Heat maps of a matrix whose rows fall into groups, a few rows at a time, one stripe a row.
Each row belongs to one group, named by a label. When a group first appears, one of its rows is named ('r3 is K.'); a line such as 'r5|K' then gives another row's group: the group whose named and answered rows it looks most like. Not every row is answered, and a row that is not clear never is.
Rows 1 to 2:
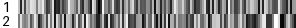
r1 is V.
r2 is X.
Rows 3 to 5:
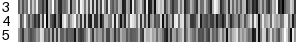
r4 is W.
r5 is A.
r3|X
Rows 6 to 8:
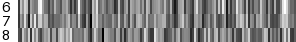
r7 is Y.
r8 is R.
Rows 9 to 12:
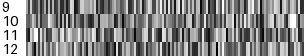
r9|W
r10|A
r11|R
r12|X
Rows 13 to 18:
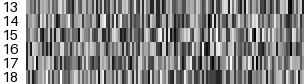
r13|X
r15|W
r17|Y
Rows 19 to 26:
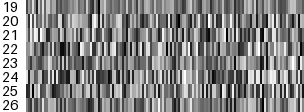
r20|V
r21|R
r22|W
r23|A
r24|W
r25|V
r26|A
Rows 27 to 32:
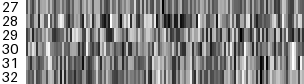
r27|X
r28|X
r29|V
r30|Y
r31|A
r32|A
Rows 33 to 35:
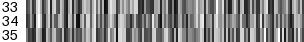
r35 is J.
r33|J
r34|J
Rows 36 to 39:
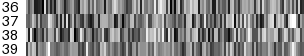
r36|W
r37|A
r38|W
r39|Y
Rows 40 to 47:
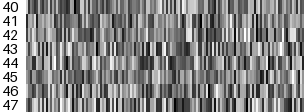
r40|W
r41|Y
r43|R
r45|A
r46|J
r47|R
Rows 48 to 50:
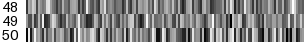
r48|Y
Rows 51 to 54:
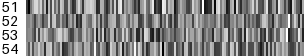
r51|R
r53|X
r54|V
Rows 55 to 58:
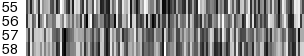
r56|X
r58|V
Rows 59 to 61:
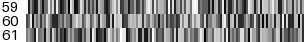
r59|W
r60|V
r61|J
